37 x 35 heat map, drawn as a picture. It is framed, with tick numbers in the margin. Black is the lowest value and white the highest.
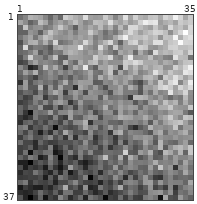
The top right is the ninth with the highest average. Values rise toward the top right. The bottom left is the ninth with the lowest average. The values follow a bell shape. The texture is fine-grained noise. No single row or column stands out from its neighbours.
